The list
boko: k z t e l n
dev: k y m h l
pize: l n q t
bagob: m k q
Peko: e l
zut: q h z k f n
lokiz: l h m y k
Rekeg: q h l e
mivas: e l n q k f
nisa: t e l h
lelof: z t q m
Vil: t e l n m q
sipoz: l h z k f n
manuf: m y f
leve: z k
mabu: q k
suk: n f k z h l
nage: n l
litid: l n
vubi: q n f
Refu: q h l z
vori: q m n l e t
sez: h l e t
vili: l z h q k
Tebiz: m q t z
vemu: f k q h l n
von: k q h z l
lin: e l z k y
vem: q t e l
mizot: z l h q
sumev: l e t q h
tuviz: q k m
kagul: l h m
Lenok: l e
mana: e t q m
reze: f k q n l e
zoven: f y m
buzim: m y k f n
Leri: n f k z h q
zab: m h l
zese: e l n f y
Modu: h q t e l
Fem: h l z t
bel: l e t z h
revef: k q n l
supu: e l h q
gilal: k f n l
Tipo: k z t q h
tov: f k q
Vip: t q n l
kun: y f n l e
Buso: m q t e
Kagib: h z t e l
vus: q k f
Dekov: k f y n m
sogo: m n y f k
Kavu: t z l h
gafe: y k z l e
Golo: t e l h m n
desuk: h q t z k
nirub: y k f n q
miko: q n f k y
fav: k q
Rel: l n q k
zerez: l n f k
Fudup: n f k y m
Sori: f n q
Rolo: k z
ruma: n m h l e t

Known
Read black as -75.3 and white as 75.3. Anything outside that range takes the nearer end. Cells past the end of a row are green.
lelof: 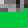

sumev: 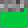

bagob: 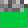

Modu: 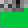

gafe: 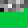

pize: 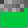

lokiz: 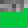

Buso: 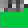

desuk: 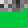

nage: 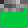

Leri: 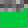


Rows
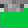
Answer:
vemu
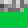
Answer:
fav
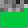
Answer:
Fem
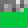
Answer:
dev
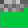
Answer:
Rel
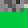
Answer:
sez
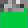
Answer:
nirub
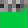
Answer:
miko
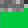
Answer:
suk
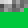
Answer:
von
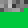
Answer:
vili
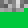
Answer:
gilal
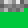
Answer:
revef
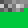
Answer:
Lenok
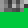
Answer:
mana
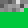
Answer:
Dekov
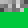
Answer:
Rolo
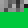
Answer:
Tebiz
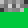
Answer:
leve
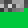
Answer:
lin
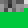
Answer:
zab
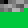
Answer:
kun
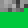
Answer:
vem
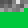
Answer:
Fudup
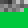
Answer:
buzim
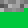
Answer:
reze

